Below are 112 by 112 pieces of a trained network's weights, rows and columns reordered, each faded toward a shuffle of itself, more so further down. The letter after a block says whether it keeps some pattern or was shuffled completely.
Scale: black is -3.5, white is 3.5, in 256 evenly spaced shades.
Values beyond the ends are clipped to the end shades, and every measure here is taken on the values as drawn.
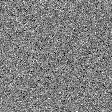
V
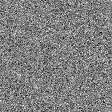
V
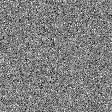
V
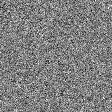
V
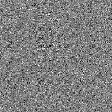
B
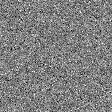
V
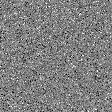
V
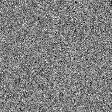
B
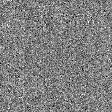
B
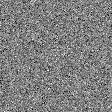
V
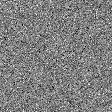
V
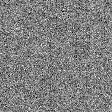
B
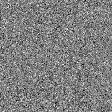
B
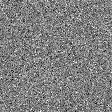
V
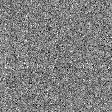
B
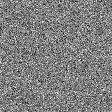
V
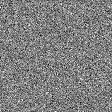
V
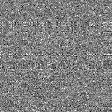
B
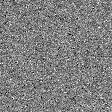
V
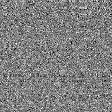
B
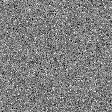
V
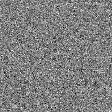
B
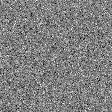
V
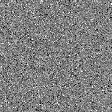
B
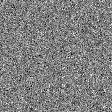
B
